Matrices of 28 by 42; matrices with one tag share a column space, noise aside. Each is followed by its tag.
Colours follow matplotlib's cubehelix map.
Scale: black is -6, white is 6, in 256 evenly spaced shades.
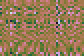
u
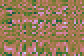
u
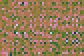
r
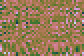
u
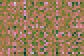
r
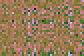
u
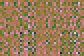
r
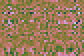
u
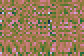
u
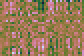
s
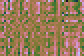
s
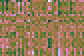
s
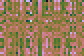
s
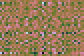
r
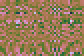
u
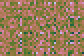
r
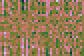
s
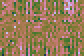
s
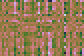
s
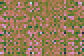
r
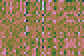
s
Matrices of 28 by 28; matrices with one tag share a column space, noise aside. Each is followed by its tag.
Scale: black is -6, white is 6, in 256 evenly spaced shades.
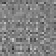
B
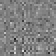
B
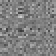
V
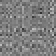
V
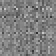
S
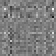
S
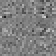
V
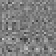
B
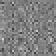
B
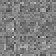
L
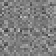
V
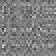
V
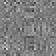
L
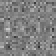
L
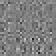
B
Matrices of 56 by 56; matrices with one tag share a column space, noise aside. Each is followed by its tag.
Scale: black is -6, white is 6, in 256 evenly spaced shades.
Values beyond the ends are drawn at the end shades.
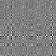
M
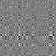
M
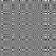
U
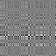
M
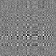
M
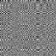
U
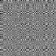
U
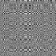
U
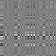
M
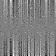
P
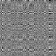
U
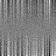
P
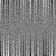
P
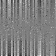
P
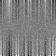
P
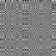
U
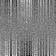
P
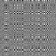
U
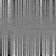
P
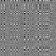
U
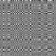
U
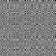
U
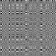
U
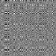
U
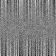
P
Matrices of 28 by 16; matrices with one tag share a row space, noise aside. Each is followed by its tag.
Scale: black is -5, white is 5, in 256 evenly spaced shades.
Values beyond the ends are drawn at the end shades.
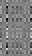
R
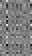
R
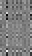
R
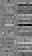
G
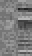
G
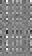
R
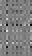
R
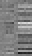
G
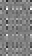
R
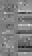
G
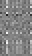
R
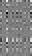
R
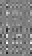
R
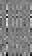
R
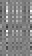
R
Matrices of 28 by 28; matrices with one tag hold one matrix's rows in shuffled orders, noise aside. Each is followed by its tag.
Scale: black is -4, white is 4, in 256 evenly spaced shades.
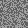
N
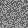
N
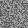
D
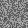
N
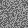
D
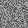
N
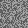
D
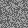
D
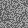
D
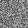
D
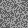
D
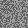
D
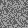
N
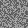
N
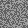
D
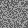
N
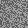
D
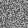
D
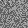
D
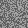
D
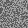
D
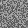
N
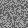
N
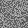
N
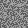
N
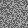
D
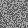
N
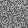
N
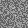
D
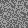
N
